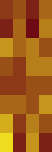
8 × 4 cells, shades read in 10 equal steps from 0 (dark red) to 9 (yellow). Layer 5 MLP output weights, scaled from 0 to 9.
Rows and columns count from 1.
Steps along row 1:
up down up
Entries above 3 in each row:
1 2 3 2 0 3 2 2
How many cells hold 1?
4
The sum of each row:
10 10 18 15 10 17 17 17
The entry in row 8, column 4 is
1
